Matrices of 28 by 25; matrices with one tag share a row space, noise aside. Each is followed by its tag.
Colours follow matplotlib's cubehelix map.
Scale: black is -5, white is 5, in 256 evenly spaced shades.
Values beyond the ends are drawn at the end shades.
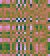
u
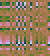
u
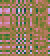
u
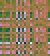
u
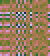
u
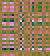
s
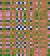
u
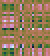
s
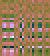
s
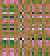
s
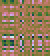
s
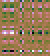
s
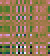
u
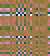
u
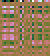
s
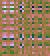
s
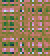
s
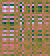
s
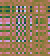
u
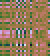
u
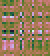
s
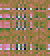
u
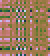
u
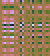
s
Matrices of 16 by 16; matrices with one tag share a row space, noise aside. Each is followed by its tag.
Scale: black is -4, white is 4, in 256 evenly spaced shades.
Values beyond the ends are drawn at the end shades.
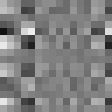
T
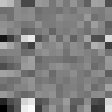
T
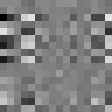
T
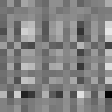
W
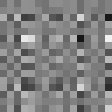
W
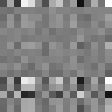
W
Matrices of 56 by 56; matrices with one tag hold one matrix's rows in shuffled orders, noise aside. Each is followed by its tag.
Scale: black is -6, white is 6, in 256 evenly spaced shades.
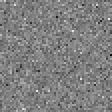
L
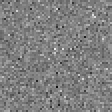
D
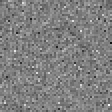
L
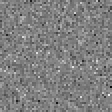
L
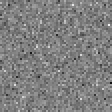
L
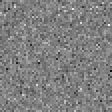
L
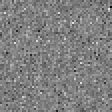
L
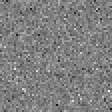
L
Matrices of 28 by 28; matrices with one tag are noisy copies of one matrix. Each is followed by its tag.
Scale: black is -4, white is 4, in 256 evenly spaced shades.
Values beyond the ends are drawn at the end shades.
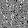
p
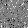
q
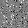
p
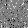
q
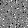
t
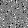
t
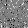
q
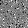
t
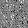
p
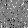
q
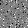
t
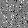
p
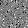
t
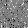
q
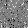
q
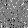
q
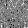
q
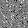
p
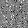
p
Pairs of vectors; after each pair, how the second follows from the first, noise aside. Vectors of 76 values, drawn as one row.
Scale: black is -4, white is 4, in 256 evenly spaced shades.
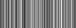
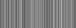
shrunk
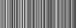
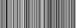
sign-scrambled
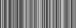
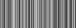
reversed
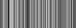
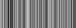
sign-scrambled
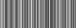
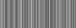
shrunk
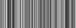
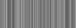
shrunk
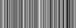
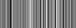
shuffled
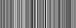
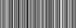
shuffled
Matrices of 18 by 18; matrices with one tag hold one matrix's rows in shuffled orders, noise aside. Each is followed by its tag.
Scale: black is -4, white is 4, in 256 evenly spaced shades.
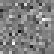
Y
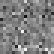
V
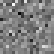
Y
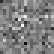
V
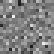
Y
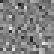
Y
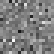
Y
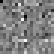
V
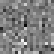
V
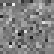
Y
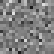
Y
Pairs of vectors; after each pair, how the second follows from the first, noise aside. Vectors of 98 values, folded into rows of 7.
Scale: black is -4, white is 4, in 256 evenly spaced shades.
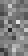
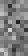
negated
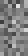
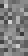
wrapped around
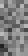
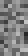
wrapped around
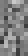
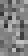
wrapped around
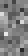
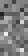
sign-scrambled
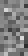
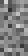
wrapped around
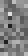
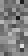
wrapped around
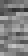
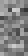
sign-scrambled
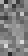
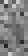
negated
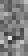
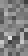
sign-scrambled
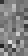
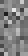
wrapped around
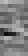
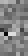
sign-scrambled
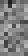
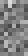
negated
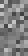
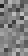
negated
